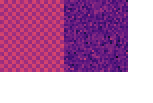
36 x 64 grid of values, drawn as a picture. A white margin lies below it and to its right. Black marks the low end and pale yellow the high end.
The table splits into one row of 2 panels. Panel 1,1: middling, checkered. Panel 1,2: low, fine-grained.
